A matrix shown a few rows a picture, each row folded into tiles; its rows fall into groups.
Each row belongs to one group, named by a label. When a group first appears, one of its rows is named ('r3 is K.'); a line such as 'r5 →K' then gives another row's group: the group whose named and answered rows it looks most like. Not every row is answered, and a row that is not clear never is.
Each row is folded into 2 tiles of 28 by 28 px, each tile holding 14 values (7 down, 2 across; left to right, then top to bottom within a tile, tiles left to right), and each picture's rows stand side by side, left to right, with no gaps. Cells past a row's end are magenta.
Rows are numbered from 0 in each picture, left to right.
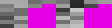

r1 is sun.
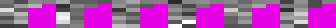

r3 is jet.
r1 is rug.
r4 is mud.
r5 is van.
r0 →mud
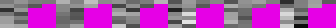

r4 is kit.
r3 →van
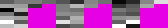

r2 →jet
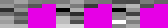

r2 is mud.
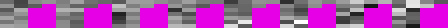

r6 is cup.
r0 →sun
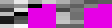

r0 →cup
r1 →rug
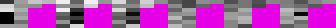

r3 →sun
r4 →van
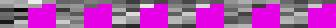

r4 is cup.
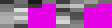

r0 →van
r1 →kit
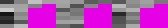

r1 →rug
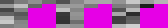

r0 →kit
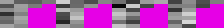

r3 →van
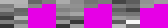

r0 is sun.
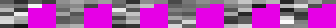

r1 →cup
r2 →mud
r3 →jet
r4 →cup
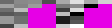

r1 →cup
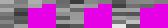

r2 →jet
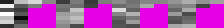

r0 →kit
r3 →cup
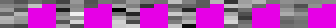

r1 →van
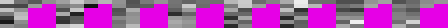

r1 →cup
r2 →sun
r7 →jet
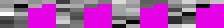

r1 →kit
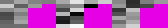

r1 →cup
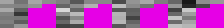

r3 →sun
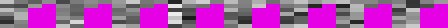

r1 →jet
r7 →sun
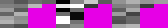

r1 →kit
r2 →cup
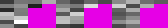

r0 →van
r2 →rug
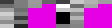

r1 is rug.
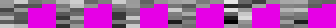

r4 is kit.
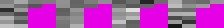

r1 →sun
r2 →van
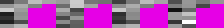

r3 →van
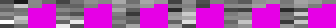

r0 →mud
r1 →jet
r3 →van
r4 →jet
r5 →van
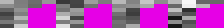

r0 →sun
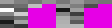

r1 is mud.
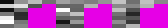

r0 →kit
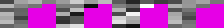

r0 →kit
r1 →cup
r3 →kit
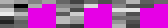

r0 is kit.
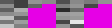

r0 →sun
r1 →van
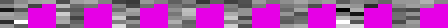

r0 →van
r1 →kit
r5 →cup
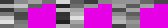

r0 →kit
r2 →rug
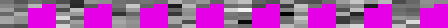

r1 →sun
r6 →cup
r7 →jet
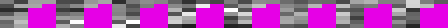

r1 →jet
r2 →jet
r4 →mud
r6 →kit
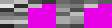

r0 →rug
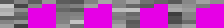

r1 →jet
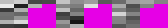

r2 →kit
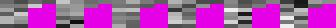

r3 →rug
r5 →sun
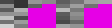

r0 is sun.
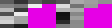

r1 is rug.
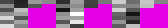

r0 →sun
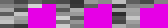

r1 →sun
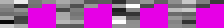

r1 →rug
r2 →kit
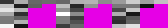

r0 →jet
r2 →cup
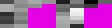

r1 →van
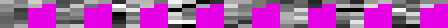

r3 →rug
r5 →van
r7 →mud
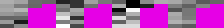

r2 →sun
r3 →rug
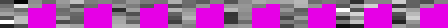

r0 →mud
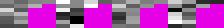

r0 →mud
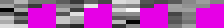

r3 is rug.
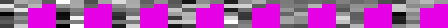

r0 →rug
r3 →mud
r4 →kit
